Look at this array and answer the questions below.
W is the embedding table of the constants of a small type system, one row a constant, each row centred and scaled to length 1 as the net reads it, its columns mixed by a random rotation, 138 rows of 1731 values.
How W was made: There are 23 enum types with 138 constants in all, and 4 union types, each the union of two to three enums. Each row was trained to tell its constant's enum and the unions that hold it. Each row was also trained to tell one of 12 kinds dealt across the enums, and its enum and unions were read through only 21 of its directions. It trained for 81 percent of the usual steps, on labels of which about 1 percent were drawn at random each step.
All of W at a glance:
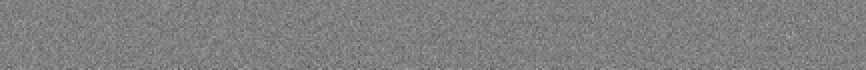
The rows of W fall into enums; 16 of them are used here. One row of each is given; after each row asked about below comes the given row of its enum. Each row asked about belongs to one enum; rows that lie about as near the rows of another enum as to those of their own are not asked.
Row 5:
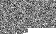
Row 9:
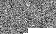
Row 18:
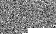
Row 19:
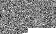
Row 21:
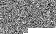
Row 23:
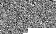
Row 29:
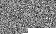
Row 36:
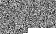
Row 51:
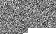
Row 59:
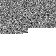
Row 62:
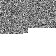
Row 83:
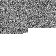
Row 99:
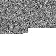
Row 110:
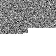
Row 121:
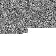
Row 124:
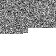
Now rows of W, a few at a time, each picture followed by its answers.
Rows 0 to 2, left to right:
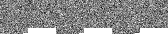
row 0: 21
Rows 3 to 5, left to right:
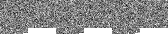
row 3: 124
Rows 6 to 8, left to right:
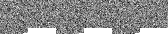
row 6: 110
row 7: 59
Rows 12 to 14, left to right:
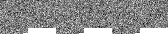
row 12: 124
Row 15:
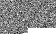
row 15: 19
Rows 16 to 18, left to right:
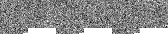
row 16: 121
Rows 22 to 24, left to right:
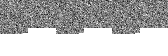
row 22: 29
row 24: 36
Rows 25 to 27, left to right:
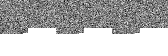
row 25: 9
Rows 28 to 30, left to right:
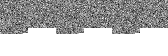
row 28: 23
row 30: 59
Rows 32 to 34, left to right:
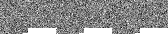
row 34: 36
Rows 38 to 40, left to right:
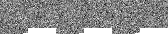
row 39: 21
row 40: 19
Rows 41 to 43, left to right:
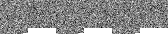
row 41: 5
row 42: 19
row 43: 21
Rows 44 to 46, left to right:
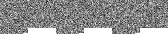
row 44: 110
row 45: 59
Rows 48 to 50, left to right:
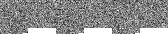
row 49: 29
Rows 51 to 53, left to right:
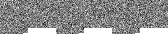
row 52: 99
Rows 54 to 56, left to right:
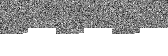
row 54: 51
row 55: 124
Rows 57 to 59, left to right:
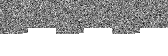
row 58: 62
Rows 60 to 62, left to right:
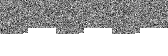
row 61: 36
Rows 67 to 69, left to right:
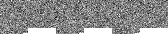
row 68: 83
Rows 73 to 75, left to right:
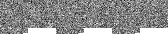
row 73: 51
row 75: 5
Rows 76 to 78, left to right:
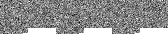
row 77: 23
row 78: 51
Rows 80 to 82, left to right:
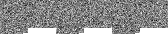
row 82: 23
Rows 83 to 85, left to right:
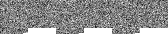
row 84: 51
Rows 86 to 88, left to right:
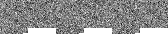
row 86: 121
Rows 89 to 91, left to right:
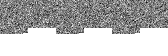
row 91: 29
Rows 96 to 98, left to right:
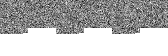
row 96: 21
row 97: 62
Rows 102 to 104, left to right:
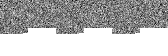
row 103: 62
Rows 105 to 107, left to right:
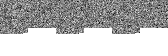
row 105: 21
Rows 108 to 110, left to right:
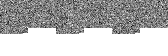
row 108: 19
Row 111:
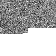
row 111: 18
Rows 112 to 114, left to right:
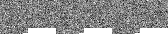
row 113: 36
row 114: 18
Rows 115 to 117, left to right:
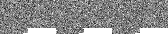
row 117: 59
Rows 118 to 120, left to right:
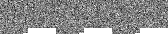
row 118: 23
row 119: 83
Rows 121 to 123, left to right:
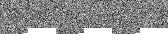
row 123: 19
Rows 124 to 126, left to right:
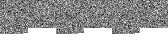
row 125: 29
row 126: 9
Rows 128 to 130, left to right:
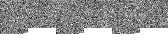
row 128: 83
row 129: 51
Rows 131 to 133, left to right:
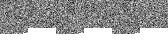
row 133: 23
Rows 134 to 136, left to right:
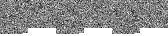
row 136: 29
